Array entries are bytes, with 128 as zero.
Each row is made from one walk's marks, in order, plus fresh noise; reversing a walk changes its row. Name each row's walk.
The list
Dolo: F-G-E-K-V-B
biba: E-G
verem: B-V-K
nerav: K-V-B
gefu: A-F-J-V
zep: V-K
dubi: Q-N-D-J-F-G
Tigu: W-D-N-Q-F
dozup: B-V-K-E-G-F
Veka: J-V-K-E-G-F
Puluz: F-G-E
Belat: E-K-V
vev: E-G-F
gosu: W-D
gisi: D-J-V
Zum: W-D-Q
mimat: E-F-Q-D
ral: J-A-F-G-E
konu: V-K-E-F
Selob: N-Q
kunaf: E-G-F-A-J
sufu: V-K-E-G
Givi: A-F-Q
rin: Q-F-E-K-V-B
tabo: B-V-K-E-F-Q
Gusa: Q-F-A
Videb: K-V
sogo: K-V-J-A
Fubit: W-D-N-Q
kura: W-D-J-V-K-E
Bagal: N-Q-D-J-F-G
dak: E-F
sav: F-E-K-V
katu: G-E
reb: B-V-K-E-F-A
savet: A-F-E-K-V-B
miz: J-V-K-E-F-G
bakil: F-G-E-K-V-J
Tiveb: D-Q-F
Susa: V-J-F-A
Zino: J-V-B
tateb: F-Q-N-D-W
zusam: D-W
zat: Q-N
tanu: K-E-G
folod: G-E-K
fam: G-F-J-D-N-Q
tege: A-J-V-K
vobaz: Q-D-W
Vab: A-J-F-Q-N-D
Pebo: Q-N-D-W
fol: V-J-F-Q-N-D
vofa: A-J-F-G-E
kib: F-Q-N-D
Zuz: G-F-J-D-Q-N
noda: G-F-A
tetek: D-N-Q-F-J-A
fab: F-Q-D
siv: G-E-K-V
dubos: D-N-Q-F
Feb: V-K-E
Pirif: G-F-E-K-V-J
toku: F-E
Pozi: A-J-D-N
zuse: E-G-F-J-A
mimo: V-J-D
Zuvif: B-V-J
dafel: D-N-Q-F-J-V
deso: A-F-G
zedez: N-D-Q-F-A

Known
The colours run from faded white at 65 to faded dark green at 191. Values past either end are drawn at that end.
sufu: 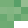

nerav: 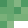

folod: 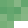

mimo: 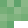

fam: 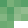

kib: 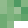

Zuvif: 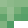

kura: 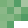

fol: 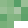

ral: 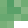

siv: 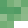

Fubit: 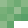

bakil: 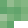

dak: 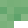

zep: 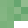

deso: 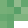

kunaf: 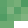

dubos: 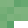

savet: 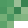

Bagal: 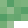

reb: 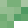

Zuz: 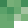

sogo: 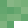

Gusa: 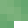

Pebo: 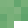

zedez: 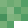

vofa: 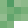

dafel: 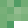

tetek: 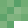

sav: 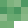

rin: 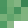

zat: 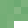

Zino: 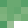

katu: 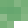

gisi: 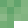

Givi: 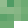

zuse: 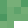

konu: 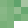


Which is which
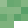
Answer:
Selob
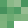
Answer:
Pirif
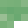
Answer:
Puluz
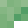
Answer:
verem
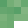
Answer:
Videb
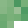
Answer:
tateb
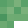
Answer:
tanu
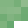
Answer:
Susa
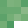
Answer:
Tiveb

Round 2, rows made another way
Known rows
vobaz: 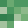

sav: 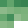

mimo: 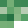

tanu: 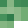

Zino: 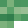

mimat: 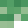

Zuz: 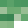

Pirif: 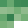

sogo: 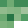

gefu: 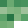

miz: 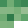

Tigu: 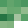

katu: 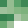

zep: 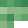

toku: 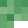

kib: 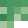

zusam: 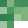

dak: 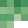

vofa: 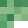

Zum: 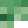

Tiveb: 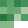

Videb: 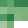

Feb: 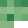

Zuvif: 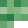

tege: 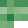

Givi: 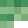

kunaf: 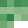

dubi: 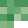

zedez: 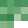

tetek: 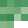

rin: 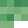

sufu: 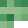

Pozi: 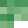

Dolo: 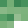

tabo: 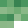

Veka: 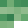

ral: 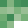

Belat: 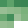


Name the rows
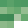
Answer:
fam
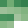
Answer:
siv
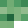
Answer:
kura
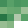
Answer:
dubos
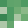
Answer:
Pebo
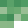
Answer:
Vab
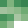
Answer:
folod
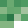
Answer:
Bagal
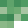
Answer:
fol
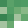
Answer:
tateb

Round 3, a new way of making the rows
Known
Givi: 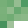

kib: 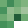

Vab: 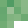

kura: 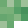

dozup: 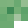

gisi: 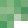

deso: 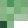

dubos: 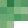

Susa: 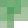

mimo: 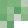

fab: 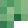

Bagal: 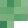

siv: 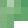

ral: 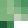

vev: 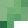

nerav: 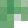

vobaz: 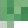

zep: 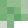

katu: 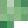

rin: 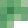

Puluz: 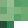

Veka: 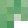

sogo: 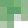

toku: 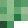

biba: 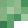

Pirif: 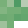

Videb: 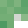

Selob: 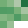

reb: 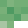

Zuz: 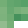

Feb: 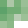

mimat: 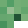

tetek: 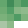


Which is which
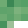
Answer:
Tiveb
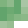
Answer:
konu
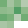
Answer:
tege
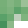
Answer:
savet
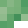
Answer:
zuse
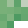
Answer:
bakil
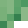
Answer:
dak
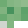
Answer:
verem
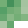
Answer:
fol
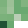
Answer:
vofa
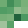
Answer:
tateb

